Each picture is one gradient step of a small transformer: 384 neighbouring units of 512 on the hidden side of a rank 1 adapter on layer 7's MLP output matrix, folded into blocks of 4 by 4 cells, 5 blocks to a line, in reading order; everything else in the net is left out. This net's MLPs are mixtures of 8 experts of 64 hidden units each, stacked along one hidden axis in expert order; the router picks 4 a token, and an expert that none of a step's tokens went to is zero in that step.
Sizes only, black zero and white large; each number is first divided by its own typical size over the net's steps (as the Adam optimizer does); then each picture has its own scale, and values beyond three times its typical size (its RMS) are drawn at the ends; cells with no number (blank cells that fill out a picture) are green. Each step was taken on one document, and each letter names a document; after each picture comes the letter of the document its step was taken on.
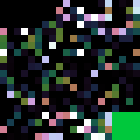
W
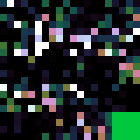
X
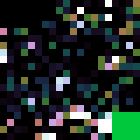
W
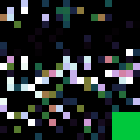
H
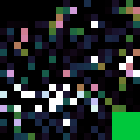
X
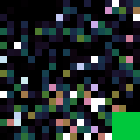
X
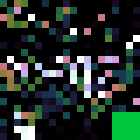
H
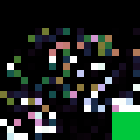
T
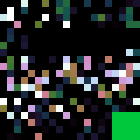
H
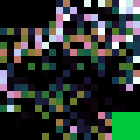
X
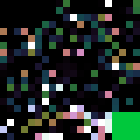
W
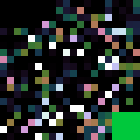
W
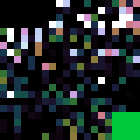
X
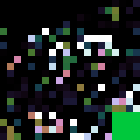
T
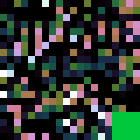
X
